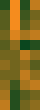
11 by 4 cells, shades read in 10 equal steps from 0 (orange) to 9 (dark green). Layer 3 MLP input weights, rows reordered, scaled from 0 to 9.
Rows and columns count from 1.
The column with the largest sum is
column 3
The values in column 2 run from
0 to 8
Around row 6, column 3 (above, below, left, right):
9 4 5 4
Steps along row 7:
up down up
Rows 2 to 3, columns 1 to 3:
6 0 7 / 6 0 6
